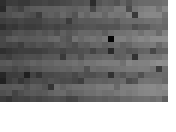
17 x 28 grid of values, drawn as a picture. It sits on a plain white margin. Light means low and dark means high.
Horizontal stripes repeat 4 times down the table. The field climbs toward the left. The histogram is bell-shaped.
